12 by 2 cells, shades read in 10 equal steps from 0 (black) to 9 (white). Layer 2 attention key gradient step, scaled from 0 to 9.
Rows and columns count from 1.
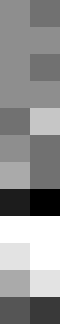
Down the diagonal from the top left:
5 5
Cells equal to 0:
1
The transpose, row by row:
5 5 5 5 4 5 6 1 9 8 6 3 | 4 5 4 5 7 4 4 0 9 9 8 2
